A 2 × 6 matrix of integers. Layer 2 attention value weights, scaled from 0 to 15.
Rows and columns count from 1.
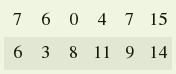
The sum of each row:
39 51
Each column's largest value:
7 6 8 11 9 15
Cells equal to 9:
1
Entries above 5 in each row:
4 5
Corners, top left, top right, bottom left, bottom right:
7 15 6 14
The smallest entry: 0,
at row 1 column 3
